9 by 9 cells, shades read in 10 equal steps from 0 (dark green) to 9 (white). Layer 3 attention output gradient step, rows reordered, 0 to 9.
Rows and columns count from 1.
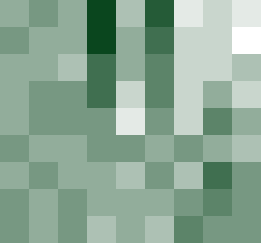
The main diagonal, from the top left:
5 5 6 2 8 5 6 3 4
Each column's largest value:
5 5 6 6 8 6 8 7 9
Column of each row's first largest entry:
7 9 7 5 5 9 5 2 4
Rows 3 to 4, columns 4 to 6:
2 5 3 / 2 7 3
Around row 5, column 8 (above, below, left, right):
5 5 7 5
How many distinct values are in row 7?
4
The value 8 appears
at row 1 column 7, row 1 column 9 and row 5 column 5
